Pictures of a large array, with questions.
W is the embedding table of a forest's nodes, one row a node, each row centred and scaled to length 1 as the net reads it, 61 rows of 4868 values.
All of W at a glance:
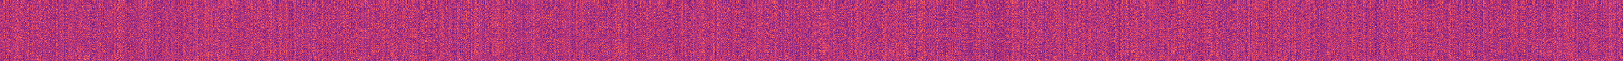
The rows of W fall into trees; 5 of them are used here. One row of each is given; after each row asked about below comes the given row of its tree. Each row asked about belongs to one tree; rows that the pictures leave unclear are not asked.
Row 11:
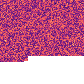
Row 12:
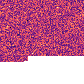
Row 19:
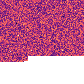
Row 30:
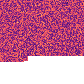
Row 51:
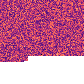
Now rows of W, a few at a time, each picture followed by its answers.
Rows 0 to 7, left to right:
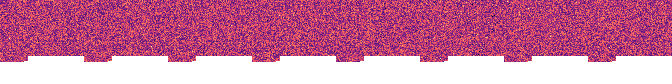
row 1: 30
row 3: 30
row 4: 51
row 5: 19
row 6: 30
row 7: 30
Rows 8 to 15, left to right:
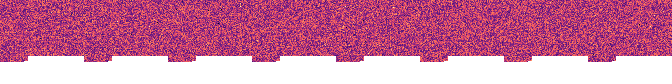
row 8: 51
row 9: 51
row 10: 19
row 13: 30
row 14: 19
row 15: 11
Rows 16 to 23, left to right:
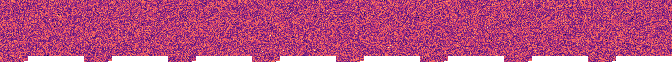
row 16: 30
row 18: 11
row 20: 30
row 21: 12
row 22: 11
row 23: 51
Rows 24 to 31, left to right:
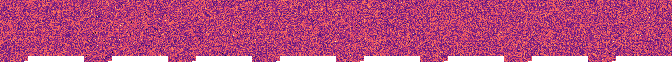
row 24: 51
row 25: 11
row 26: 12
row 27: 51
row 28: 19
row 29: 30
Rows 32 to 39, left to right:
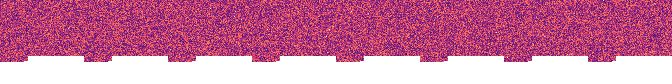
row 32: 11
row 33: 51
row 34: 19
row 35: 30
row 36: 19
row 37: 30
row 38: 11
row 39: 51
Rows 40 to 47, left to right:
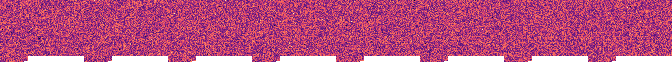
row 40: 12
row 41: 11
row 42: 30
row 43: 51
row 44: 19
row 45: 51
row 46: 30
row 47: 51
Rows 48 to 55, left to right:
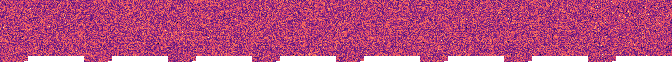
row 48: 19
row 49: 30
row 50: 51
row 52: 51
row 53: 19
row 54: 51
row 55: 12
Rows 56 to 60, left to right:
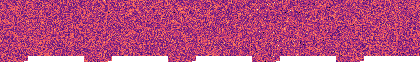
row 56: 19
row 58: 19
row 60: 30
